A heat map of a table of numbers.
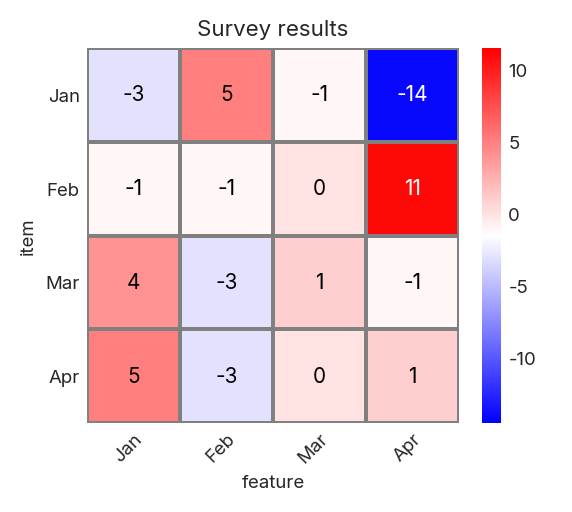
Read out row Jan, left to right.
-3 5 -1 -14
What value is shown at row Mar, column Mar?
1
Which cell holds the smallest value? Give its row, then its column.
Jan, Apr
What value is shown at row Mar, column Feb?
-3
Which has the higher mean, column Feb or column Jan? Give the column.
Jan
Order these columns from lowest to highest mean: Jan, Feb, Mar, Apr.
Apr, Feb, Mar, Jan
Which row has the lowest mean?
Jan
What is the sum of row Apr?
3
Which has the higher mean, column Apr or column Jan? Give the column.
Jan
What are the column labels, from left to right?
Jan, Feb, Mar, Apr
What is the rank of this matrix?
4
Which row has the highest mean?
Feb
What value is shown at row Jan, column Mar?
-1
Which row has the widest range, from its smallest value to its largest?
Jan
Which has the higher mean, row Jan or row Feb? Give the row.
Feb
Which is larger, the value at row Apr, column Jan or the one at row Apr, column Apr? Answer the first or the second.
the first
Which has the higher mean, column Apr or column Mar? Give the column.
Mar
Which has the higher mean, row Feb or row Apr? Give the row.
Feb
